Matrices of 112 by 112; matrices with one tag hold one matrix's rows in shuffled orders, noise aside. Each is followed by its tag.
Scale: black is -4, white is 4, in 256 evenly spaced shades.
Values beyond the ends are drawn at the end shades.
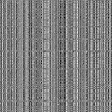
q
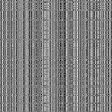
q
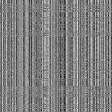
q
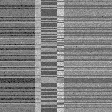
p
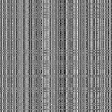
q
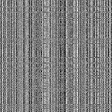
q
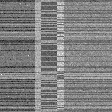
p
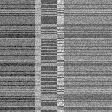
p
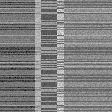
p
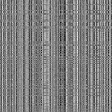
q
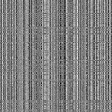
q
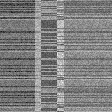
p
